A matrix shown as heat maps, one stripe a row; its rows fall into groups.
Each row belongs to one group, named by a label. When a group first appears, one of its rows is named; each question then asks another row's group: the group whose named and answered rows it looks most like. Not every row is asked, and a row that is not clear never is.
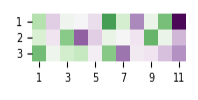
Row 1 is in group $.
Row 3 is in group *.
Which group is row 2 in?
$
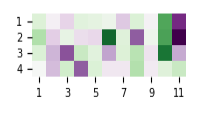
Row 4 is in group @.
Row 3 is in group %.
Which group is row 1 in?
%
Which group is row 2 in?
$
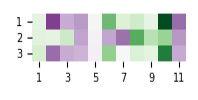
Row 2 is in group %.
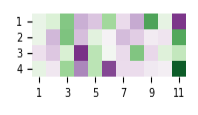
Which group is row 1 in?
$
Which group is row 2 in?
@
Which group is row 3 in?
@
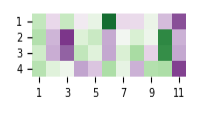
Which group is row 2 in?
%
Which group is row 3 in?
%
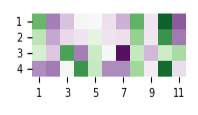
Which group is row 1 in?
%
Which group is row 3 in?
@
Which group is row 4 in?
%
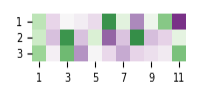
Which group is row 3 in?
@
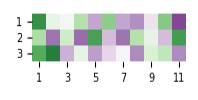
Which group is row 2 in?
@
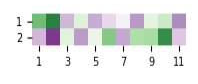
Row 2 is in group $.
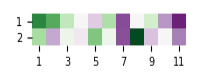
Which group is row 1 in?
*
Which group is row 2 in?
%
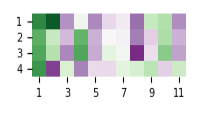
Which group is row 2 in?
*
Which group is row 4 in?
@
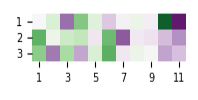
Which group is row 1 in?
%
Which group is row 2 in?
*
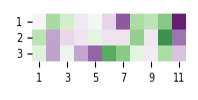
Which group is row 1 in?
%
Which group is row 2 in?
%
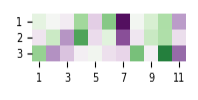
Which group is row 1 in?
*
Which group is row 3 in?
%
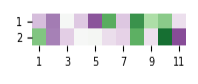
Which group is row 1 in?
$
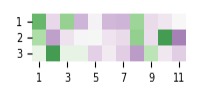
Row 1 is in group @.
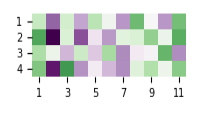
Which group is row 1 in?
@
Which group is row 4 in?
@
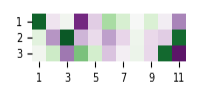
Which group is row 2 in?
@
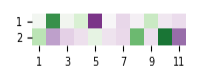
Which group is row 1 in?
*
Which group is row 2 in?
%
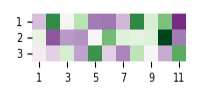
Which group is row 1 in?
%
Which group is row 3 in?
@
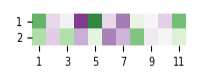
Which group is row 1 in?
@
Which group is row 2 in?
@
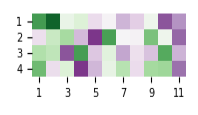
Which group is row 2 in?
$
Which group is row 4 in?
$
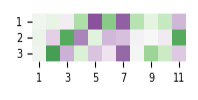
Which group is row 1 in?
*
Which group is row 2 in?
@
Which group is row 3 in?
*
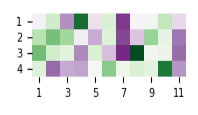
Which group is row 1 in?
*
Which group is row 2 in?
*
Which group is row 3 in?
%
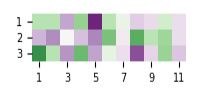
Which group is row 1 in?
*
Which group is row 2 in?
$
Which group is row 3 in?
*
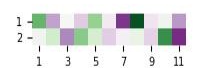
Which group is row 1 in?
%
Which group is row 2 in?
%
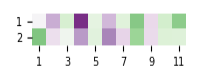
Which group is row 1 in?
@
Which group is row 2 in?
@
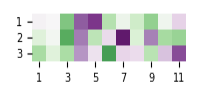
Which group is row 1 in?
$
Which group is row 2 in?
@
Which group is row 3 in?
$
